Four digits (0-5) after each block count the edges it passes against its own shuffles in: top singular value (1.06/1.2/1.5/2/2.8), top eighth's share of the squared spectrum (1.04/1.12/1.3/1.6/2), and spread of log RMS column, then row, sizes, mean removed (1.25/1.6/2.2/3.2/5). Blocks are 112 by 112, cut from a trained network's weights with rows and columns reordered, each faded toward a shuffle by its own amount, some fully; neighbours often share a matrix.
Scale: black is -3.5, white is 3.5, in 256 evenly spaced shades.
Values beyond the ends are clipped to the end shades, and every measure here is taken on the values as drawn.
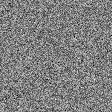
0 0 0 0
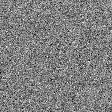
0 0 0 0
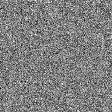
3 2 0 1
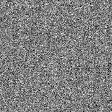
2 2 0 1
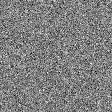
0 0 0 0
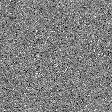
2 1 0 0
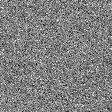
0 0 0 0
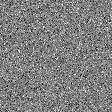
0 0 0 0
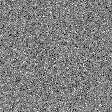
1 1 0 0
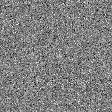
1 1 0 1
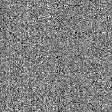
2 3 1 2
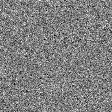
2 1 0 0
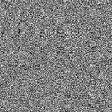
4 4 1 2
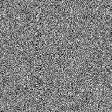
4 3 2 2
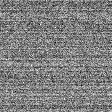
4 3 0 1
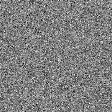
2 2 1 0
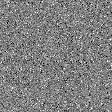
2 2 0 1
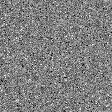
1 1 0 1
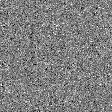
1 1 0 1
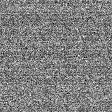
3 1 0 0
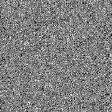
3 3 1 2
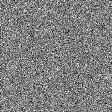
2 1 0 0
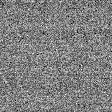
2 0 0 0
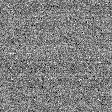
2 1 0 0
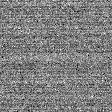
3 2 0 0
